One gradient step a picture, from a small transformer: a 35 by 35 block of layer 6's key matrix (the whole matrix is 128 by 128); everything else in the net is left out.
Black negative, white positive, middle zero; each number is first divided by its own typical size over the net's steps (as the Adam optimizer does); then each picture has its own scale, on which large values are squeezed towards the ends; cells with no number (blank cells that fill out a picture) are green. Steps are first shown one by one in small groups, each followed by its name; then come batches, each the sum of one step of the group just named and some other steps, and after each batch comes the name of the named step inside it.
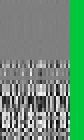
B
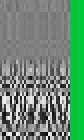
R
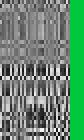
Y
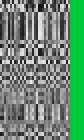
Y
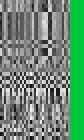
B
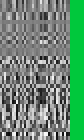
B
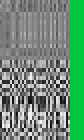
B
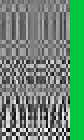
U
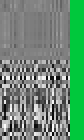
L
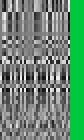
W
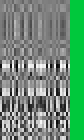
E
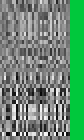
L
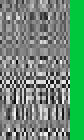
E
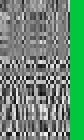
W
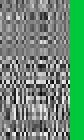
L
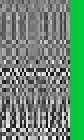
U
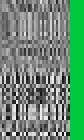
E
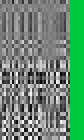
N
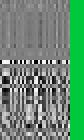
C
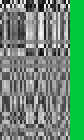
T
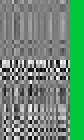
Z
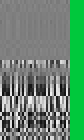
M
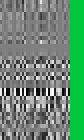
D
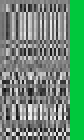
C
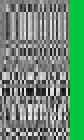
D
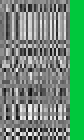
Z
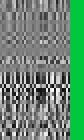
M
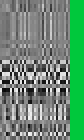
C
